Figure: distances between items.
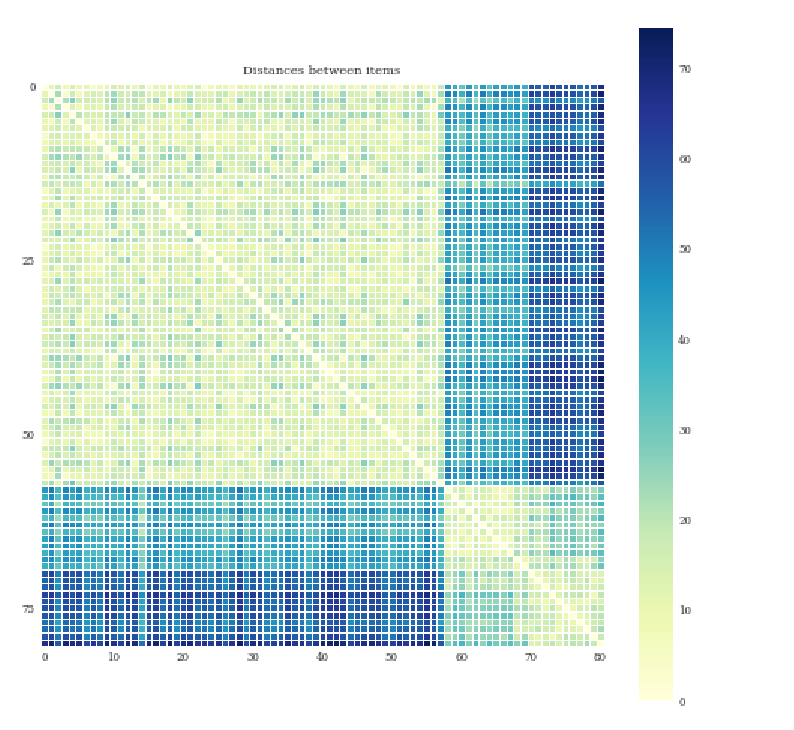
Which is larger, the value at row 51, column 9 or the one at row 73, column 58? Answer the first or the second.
the second
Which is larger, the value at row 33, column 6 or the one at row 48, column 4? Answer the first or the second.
the second
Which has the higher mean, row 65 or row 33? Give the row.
65
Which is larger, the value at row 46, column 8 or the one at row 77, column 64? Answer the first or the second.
the second
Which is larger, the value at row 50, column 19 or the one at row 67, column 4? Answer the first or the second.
the second
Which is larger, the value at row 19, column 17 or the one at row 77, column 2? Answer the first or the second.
the second
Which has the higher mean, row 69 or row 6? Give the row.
69
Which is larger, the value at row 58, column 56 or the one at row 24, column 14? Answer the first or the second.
the first
